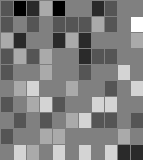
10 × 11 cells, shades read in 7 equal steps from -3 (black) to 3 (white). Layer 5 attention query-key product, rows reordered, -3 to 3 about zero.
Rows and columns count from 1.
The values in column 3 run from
-2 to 2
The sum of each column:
-5 -2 0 5 -4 2 -2 -1 -1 1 3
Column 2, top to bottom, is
-3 0 -2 1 0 1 0 -1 0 2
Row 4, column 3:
-1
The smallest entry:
-3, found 2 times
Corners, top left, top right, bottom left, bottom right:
-1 0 0 -2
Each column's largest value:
1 2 2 2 2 1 2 2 2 2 3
